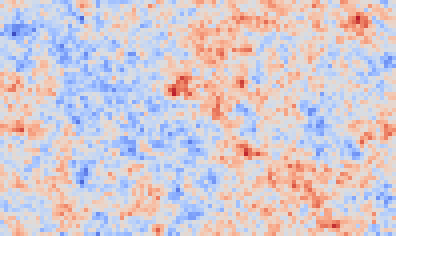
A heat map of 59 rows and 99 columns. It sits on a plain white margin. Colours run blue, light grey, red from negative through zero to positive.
The top left is the ninth with the lowest average. Neither half mirrors the other. The field is mottled with small blotches. No single row or column stands out from its neighbours. On average the colour sits 50% of the way up the scale.
